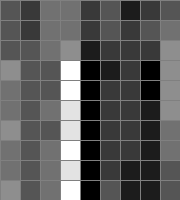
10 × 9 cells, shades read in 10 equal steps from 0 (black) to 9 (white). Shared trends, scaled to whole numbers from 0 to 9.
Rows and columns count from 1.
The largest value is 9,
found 4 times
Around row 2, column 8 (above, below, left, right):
2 2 2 4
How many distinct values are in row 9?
6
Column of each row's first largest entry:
3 3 4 4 4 4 4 4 4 4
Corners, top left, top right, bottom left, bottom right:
3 3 5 3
